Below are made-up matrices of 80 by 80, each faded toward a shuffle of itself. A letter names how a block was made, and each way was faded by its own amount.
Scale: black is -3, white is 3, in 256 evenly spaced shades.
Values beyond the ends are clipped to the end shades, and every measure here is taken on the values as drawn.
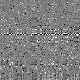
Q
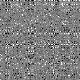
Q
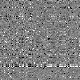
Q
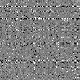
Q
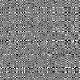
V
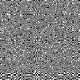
Q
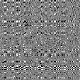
V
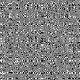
Q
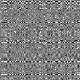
V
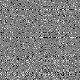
Q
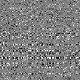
Q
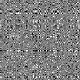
Q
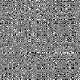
Q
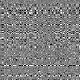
V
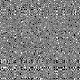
Q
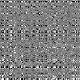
V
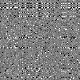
Q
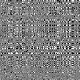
V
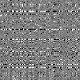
V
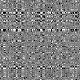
V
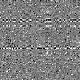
Q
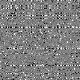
Q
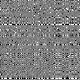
V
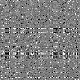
Q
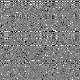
Q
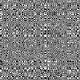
V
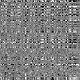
V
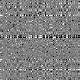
V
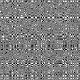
V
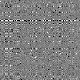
V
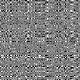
V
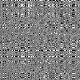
V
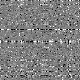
Q
